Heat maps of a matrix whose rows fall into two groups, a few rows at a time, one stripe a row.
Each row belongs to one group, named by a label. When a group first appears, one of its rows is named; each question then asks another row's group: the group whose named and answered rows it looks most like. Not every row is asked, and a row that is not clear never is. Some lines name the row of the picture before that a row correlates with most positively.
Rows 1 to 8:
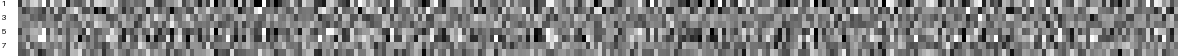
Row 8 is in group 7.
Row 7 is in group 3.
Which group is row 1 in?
7
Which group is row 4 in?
7
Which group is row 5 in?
7
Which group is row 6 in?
7
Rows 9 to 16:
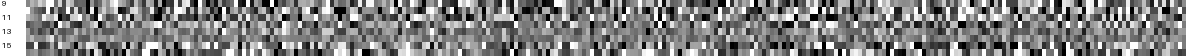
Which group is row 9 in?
7
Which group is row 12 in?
3
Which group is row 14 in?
7
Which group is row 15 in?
3
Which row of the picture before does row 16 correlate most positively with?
5
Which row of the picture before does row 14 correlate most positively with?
6
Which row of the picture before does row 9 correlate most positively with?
6
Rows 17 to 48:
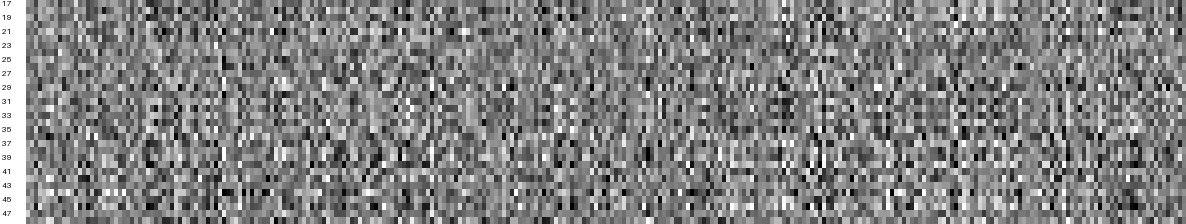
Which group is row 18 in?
7
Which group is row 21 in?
7
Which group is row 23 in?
3
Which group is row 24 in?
3
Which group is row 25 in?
7
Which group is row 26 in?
7
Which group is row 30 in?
7
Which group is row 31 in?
3
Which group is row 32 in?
7
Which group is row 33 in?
3
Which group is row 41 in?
3
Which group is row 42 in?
7
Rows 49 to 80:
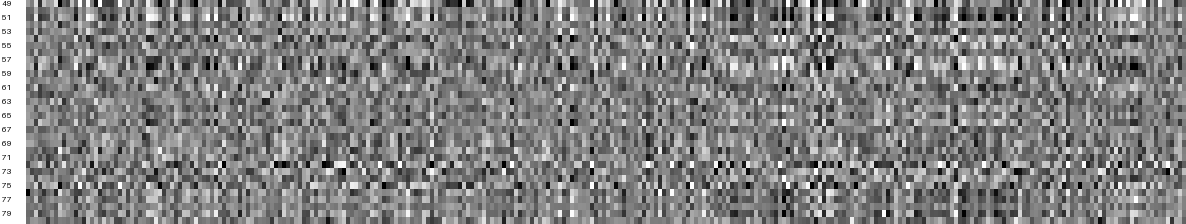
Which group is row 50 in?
3
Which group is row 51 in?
3
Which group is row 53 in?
3
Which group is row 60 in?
7
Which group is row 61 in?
3
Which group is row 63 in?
7
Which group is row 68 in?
7
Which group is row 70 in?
3
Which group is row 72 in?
7
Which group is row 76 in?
3
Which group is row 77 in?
3
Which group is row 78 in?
3
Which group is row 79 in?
3
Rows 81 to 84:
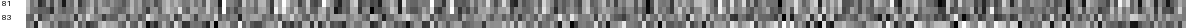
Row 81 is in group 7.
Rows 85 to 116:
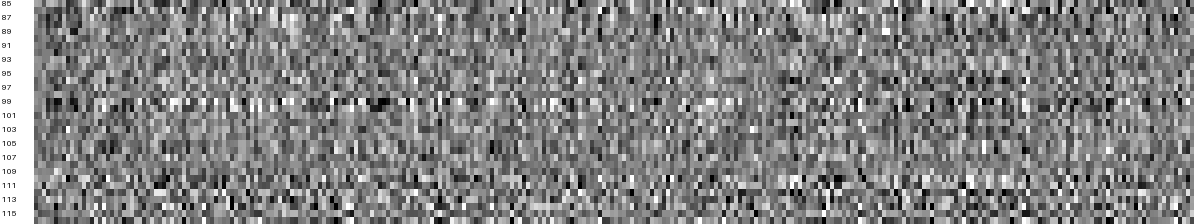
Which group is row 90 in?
3
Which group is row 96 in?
3
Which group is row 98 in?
7
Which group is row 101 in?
3
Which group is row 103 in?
3
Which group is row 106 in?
7
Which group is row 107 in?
3
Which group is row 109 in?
7
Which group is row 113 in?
7
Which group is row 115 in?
7
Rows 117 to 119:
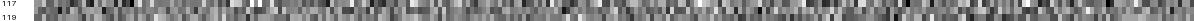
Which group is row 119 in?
3
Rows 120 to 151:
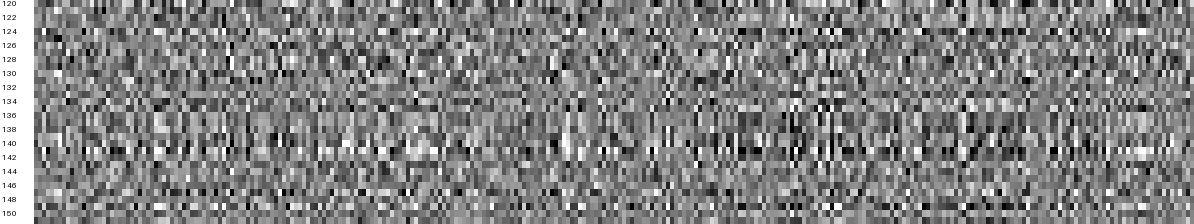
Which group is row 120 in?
7
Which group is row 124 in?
3
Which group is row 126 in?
7
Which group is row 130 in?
7
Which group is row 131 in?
7
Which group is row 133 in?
3
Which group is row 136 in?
3
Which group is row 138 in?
3
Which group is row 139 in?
7
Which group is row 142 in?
3
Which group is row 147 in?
7
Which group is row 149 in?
3
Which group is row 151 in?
3
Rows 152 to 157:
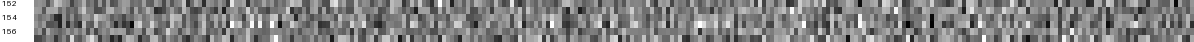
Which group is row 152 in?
7
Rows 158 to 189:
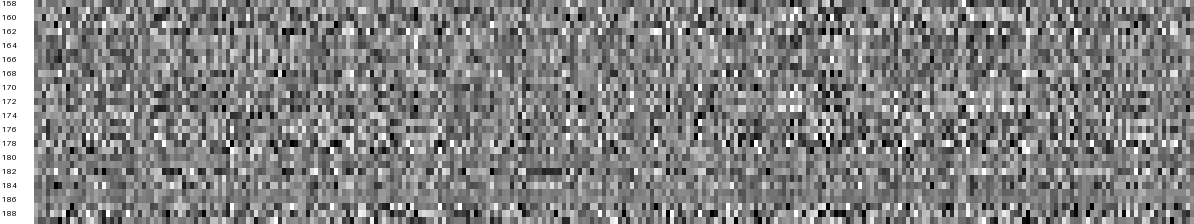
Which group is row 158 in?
3
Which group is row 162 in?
7
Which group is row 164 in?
3
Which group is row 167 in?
3
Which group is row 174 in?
7
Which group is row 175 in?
3
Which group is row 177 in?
3
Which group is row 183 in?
3
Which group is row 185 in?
3
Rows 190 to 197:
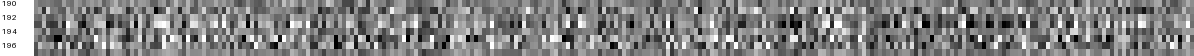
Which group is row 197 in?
3
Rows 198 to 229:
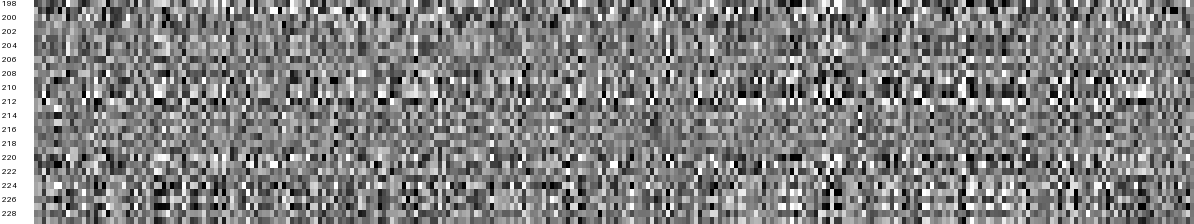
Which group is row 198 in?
3
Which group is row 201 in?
7
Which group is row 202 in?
7
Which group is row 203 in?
3
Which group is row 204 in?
3
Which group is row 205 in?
3
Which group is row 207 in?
3
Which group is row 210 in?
3
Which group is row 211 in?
3
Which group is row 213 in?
7
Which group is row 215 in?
7
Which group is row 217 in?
7
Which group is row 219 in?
7
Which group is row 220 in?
3
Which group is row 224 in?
7
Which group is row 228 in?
3
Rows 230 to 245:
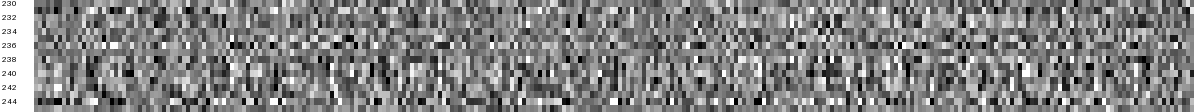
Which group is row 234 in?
3
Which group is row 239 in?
7
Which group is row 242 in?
7
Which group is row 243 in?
7
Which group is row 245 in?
7
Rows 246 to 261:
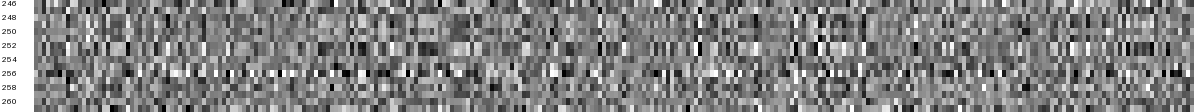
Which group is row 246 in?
7
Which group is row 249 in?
3
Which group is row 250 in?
7
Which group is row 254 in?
3
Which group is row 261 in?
7
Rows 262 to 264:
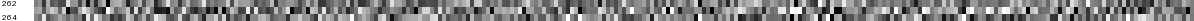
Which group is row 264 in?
3
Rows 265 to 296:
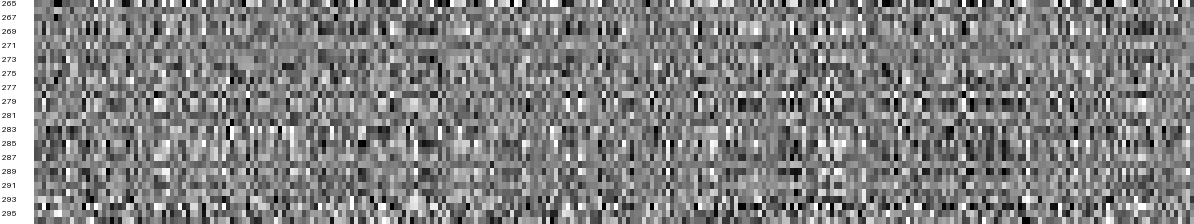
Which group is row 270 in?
7
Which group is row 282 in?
7
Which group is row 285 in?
3
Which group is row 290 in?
3
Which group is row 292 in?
3
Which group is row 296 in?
7
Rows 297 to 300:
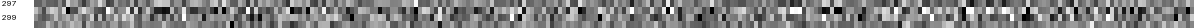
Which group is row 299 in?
7
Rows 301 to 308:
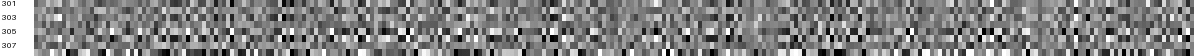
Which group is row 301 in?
7
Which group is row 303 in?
7
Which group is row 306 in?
7
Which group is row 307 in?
3
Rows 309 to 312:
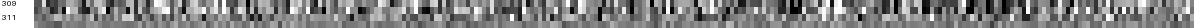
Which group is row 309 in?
3
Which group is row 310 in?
3
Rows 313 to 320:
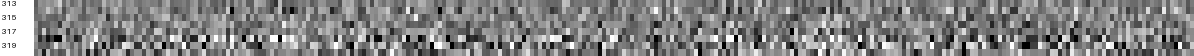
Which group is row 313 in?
7
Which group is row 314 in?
7
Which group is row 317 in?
3
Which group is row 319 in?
7
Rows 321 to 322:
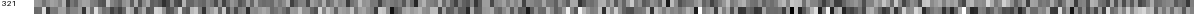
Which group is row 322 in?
3
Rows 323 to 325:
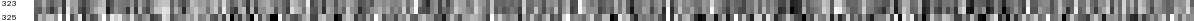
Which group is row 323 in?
3
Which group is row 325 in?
7
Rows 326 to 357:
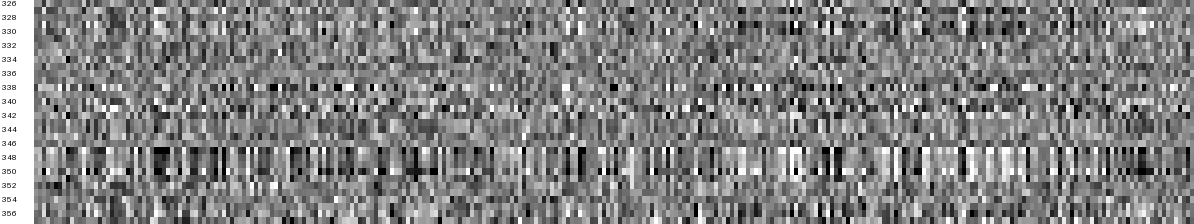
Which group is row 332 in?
7
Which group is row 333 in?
7
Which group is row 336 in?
7
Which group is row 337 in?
3
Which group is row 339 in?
7
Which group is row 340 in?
3
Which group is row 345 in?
7
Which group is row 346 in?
3
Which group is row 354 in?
7
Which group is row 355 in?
3
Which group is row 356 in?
3
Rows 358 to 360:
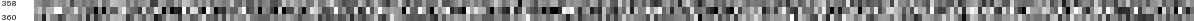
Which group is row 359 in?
7
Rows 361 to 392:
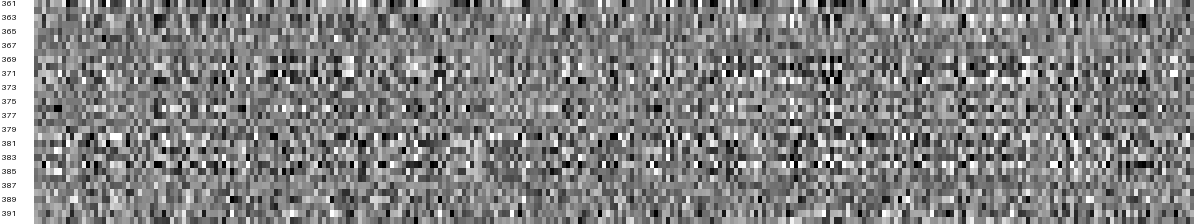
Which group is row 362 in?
3
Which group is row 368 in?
7
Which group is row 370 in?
3
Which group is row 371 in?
7
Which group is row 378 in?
3
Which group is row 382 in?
7
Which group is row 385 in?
7
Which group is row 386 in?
3
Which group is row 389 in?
7
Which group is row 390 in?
7
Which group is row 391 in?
7
